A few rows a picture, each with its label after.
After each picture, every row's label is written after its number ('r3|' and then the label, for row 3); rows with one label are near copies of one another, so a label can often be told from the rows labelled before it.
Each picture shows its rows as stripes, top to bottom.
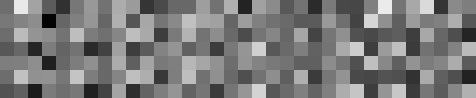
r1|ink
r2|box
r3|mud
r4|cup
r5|box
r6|mud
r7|cup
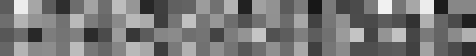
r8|ink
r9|mud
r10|cup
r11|mud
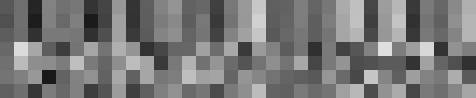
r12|cup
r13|cup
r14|cup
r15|ink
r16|mud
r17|box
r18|cup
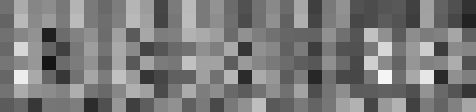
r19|mud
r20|mud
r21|box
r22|ink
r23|box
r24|ink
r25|mud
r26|cup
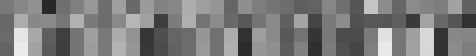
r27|box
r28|mud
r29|ink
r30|ink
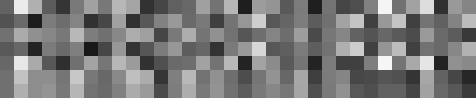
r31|ink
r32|cup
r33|mud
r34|cup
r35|ink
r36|mud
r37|mud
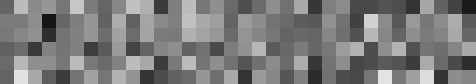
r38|mud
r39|box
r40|box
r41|cup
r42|mud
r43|ink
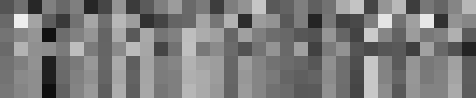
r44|cup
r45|ink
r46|box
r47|mud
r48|box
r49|box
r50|box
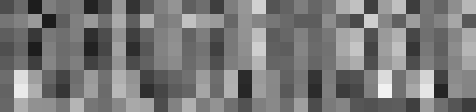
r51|cup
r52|box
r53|cup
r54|cup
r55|cup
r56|ink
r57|ink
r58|mud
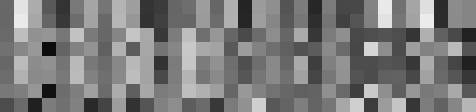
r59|ink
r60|ink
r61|mud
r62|box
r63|mud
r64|mud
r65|box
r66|cup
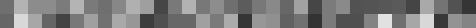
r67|mud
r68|ink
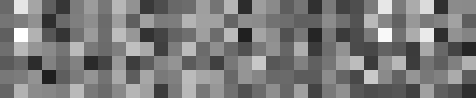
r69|ink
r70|box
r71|ink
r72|mud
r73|cup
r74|box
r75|mud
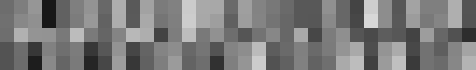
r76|box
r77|box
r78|mud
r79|cup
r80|cup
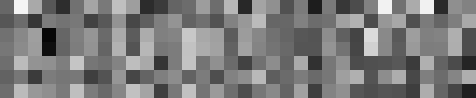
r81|ink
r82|cup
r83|box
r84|box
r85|mud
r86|cup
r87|mud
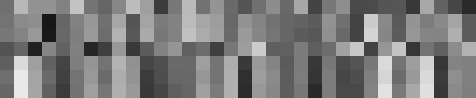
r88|mud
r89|box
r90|box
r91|cup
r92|ink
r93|ink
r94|ink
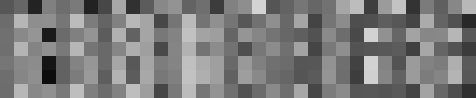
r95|cup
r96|mud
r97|box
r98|mud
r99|box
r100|box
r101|mud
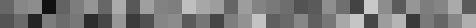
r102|box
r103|cup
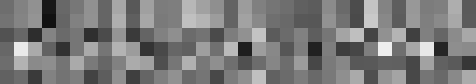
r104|box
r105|box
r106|cup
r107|ink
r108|mud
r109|cup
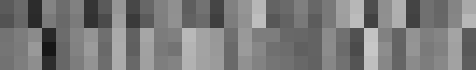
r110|cup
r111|cup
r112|box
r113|box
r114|box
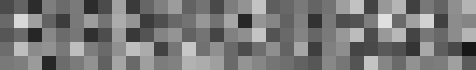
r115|cup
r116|ink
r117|cup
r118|mud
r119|box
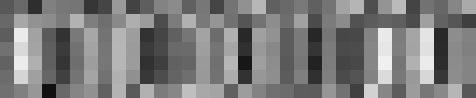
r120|cup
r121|mud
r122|ink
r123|ink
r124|ink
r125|ink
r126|box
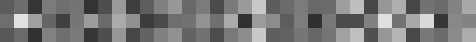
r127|cup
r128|ink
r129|cup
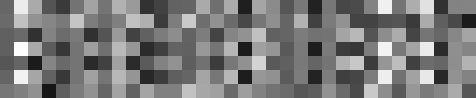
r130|ink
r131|mud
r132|cup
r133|ink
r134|cup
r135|ink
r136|box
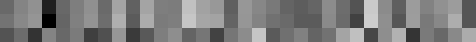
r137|box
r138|box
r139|cup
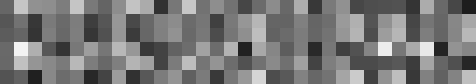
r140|mud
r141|cup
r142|cup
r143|ink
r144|mud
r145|cup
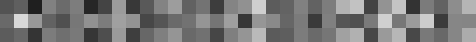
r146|cup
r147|ink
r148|cup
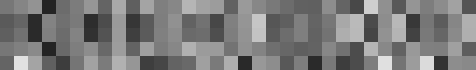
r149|box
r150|cup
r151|cup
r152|box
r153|ink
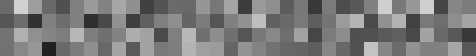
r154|ink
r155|cup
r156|mud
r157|box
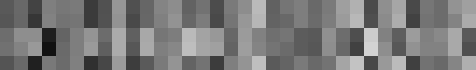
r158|cup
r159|cup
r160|box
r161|box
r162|cup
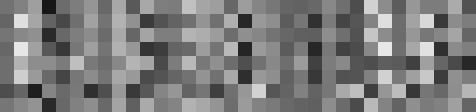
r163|box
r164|ink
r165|box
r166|ink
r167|mud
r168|ink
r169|cup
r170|box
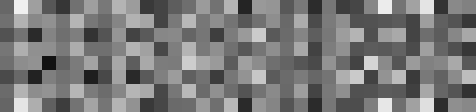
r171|ink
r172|mud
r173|cup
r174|mud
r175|box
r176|cup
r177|mud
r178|ink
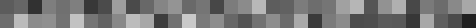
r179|cup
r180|mud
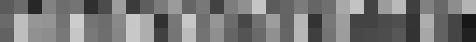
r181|cup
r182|mud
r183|mud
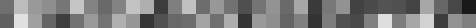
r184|mud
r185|ink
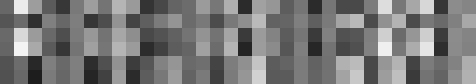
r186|ink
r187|cup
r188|ink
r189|ink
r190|cup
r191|cup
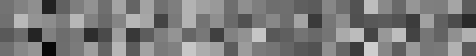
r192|box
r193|mud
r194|cup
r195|box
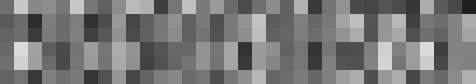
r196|mud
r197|cup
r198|cup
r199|ink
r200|ink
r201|cup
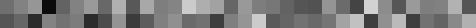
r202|box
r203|cup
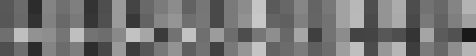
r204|cup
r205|cup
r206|mud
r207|cup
